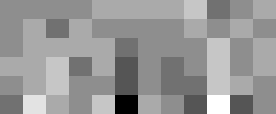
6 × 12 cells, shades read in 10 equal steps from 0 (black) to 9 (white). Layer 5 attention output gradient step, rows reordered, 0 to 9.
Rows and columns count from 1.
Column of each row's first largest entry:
9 2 10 3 3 10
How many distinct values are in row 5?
5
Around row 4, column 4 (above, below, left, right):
6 5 7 6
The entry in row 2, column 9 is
6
